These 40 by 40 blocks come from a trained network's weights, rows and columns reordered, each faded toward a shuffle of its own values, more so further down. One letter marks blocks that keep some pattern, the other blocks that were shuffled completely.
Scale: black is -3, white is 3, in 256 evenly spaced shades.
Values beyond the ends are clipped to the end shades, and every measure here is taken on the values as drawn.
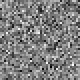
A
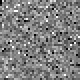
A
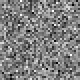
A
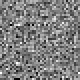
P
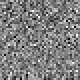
P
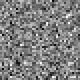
P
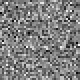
P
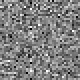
P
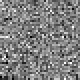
P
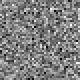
A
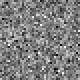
A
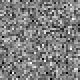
A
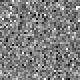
A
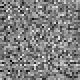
P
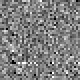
P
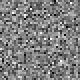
P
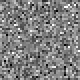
A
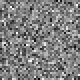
A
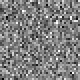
P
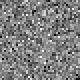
A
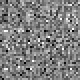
P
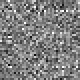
P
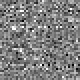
P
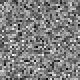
P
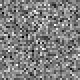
A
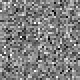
A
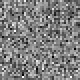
P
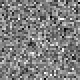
P
